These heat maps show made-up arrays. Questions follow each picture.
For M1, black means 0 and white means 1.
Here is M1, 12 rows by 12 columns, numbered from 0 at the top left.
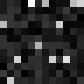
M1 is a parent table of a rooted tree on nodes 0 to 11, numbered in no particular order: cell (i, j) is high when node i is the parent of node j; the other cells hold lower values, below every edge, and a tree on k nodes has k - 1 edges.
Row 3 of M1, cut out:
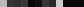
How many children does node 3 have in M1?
2
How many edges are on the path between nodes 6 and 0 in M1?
1
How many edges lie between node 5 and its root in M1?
3
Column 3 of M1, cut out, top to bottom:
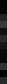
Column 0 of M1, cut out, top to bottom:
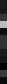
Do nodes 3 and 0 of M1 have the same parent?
no
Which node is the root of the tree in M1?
3
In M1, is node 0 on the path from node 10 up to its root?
yes
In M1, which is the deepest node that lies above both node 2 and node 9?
8
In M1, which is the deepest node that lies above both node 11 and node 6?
0
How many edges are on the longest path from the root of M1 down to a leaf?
3
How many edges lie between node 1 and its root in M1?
3
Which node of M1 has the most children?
0
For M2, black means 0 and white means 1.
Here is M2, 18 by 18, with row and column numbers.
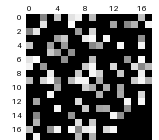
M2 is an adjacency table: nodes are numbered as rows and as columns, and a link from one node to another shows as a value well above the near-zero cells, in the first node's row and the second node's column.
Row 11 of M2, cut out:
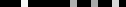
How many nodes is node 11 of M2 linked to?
4
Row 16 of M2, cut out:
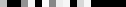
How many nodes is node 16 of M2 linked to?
9
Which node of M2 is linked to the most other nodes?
node 9
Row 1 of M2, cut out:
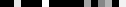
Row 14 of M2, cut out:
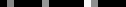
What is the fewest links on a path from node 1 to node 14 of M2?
1
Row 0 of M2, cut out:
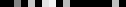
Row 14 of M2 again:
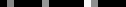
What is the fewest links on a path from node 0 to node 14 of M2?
2
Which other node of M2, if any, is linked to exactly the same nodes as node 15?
node 17
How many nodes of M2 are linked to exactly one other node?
0
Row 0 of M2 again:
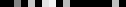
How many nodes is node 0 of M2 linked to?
6
